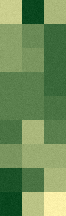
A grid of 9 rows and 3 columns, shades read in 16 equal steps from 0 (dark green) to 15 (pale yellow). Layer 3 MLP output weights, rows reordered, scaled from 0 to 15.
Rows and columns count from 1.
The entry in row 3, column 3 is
3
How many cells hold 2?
0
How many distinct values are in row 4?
2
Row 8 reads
1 4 10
